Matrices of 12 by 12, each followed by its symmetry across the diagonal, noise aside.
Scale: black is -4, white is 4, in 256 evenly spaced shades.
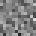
antisymmetric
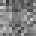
antisymmetric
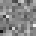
neither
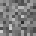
neither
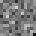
symmetric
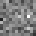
neither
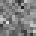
antisymmetric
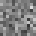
neither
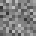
antisymmetric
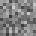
neither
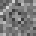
symmetric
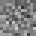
antisymmetric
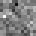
antisymmetric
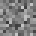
antisymmetric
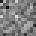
symmetric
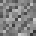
symmetric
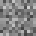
neither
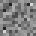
symmetric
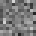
neither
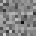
neither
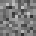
neither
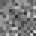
symmetric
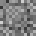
symmetric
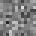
antisymmetric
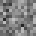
neither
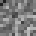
symmetric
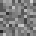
antisymmetric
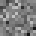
symmetric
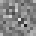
symmetric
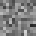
antisymmetric
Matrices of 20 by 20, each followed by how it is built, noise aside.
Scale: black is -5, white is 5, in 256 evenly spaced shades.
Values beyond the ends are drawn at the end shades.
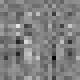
low rank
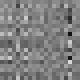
low rank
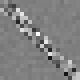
banded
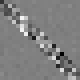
banded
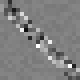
banded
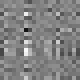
low rank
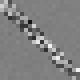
banded
